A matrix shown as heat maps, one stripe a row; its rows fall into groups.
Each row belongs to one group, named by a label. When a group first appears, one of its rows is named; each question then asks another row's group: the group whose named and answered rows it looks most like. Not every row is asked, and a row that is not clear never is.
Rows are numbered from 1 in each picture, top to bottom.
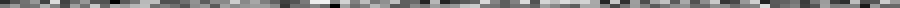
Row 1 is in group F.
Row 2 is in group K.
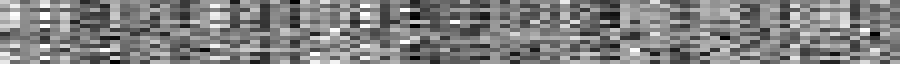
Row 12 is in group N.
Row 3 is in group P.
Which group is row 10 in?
F
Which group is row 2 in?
N
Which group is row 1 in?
N
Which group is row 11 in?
P
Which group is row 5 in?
N
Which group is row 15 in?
N
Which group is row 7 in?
N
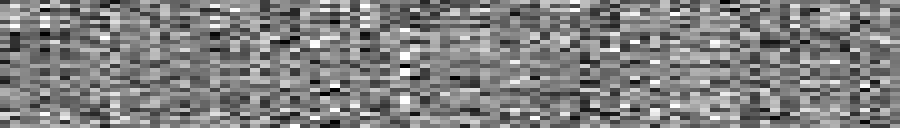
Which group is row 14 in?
P
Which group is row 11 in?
F
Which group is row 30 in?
F
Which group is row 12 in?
F
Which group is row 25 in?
P
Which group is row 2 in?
N
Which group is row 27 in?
P
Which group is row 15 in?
P
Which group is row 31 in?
K
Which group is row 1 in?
F
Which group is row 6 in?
K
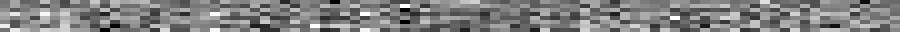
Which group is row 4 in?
N
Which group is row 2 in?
P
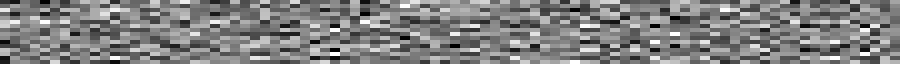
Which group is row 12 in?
F
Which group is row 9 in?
F
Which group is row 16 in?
F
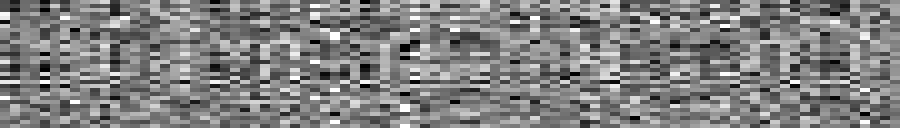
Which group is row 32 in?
P
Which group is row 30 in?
F
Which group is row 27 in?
P
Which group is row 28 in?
P
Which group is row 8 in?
F
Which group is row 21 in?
N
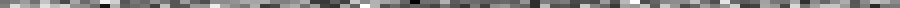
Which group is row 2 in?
N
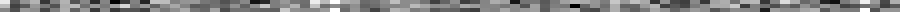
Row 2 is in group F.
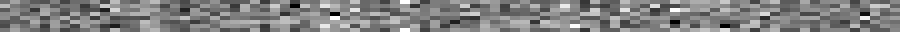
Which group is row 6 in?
F
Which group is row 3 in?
P
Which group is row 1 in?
P
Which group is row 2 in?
N
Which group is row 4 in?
K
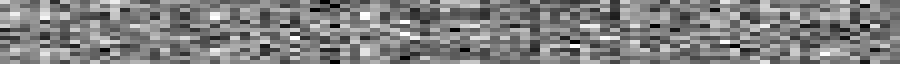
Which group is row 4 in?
N
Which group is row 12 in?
F
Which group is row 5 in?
N
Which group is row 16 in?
K
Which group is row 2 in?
K
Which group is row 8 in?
F
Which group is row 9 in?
P
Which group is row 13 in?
N
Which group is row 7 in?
K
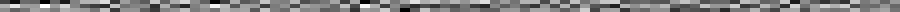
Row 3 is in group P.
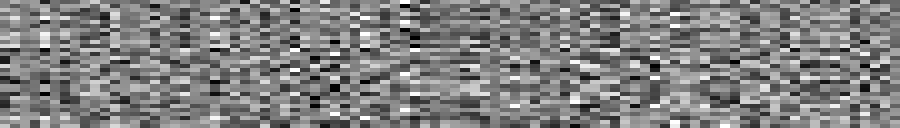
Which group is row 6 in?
P
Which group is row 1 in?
P
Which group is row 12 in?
N
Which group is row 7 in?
P
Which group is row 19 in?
P
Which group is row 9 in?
N
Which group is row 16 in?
F
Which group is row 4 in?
P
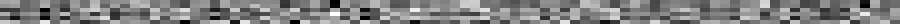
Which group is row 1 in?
K
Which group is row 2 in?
K
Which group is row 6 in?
N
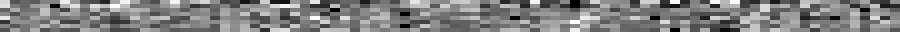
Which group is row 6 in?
F
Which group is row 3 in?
K
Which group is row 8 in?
F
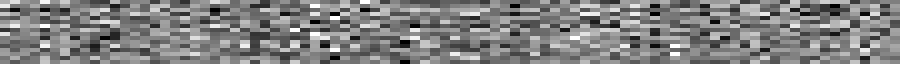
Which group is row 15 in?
K
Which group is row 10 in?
F
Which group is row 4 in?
K
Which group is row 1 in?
N
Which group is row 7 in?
N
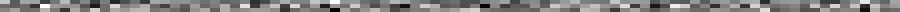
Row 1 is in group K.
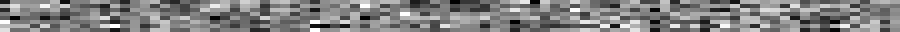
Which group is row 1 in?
F
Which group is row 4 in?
P
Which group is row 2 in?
N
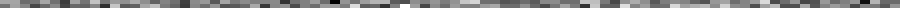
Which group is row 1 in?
K
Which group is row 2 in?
P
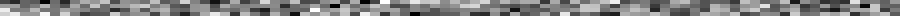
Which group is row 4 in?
N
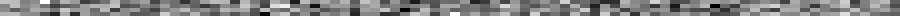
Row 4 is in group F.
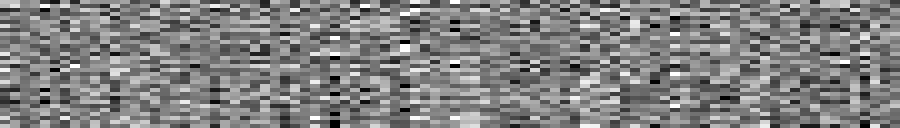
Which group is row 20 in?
K
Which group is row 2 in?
N
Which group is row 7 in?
K
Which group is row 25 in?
F
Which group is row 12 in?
P
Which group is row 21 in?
K
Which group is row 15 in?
K
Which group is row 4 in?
P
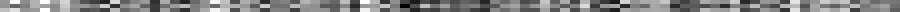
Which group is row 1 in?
N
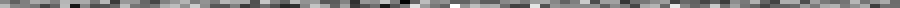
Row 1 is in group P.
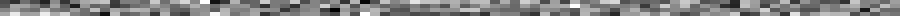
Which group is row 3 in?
K
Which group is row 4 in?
N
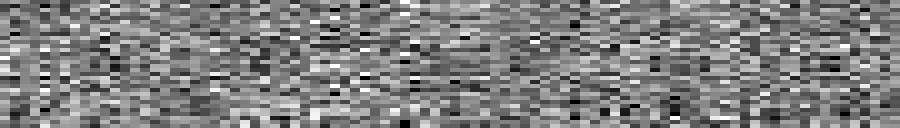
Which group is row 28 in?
F
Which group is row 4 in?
P
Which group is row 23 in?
N
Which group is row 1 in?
P
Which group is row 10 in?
N
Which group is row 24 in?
K
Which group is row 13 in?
N
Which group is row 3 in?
K
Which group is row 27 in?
F
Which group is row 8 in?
K
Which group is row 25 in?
F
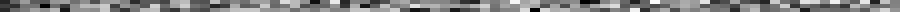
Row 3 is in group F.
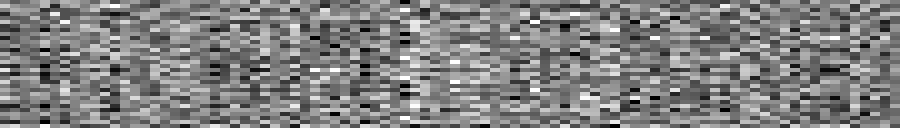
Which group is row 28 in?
F
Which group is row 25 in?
K
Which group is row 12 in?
K
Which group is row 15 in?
P
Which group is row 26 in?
F
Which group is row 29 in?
K
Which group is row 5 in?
F
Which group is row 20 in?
P
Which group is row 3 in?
P
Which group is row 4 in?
F
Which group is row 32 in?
N
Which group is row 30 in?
P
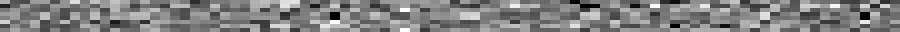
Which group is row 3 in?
P
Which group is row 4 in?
K
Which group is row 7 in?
F
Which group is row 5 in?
K
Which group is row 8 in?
P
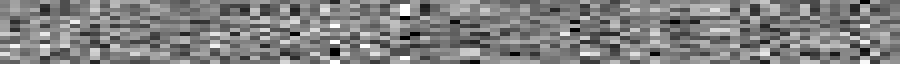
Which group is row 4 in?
P
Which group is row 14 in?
K
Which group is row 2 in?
P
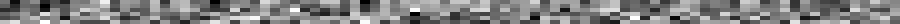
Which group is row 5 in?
F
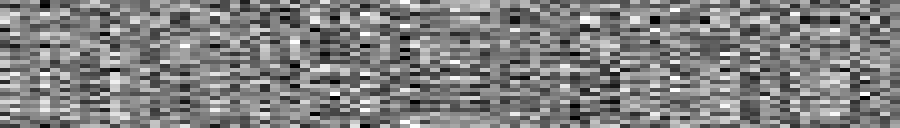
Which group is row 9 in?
N
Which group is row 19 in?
N
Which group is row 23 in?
P
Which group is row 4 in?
N
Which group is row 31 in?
P
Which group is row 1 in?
P
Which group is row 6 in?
K
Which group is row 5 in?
K
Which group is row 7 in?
P
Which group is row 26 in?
N
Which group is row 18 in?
F
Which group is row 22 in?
N
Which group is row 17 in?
N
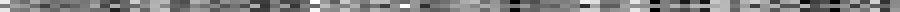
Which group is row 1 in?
K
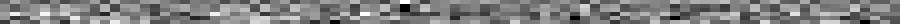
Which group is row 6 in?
K
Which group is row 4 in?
N
